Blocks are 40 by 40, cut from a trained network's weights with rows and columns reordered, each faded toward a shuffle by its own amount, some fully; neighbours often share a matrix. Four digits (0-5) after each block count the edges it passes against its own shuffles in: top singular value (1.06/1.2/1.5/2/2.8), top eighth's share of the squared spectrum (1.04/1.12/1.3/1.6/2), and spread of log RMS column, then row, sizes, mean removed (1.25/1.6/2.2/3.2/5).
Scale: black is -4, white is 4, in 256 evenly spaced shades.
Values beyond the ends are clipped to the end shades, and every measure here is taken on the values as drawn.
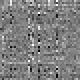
3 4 3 0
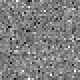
1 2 1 0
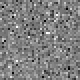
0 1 0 0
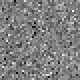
0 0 0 0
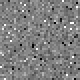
0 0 0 0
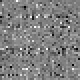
2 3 0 2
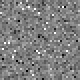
0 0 0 0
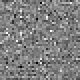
1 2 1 0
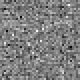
1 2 1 0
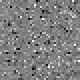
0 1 0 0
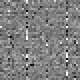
2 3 2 0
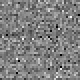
1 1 1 0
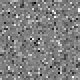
0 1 0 0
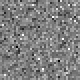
0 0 0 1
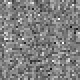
2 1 0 1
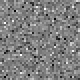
0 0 0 0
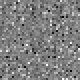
0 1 0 0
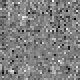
2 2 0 1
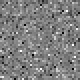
0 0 0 0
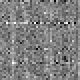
2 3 0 2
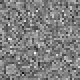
0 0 0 0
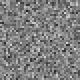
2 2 0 0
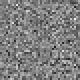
2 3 1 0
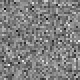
0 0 1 0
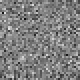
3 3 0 1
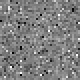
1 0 0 0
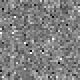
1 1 0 0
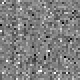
1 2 0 0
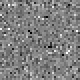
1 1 0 1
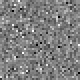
0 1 0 0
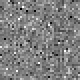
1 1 0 0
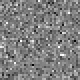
1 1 0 1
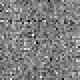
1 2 0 1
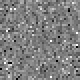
0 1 0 0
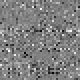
2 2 0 2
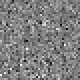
0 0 0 1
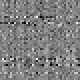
3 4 0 3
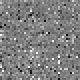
1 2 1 0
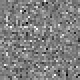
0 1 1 0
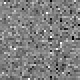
1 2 1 0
